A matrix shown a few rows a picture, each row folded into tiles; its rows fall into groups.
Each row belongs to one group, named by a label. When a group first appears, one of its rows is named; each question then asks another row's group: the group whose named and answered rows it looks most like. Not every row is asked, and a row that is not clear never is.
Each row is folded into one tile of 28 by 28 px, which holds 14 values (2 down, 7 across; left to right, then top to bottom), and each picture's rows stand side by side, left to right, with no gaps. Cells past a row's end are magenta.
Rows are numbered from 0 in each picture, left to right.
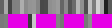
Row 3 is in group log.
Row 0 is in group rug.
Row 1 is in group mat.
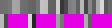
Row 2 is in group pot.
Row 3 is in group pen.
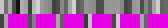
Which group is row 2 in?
pen
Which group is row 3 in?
mat
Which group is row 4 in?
mat
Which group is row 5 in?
pen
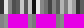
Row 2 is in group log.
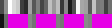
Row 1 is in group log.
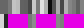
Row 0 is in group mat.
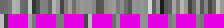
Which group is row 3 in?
mat
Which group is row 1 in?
pot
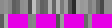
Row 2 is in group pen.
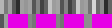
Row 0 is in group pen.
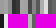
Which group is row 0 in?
mat
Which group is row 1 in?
pen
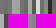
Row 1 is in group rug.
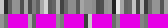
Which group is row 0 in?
pot
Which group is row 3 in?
mat
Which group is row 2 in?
pot
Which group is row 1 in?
pen
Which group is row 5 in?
pot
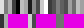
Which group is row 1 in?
pen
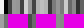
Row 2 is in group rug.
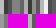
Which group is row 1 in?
pen
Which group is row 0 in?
pot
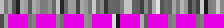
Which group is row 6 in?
log
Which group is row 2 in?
pot
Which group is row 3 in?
rug
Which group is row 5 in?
pen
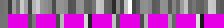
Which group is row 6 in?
pen
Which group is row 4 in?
pen
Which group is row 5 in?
mat
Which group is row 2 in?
mat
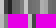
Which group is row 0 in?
pot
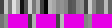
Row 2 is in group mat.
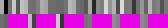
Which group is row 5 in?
rug
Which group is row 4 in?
rug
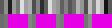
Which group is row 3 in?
log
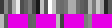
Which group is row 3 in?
log
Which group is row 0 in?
pen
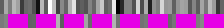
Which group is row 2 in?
pen
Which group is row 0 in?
log
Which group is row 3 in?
pen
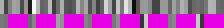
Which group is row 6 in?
log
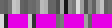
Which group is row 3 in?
pen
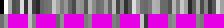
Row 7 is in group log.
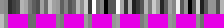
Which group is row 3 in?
rug
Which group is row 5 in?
log
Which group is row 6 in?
rug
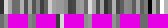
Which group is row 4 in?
pot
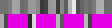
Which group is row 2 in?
pen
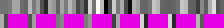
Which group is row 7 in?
pen
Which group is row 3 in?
log
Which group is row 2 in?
log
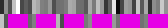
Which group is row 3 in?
log
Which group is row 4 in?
pot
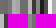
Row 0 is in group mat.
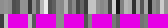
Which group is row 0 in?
mat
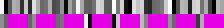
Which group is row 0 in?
pot
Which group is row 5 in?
pot
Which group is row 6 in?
pot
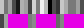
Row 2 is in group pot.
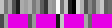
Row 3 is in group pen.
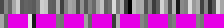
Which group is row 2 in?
pot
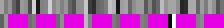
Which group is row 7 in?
log
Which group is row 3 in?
pot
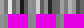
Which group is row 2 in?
log
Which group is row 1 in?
rug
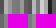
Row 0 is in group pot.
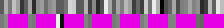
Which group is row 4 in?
log
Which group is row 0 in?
log
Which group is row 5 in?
log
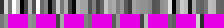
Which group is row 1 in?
rug
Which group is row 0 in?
log
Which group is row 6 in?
pot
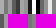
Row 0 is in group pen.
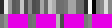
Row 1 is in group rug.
